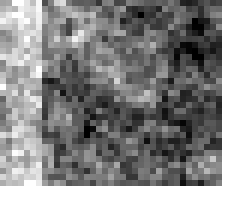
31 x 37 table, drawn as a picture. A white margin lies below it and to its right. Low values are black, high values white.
The ninth with the lowest average is the top right. The texture is blotchy. The top left is the ninth with the highest average. A vertical seam about 20% of the way across splits the table, and the left part is higher. There are no regular stripes.
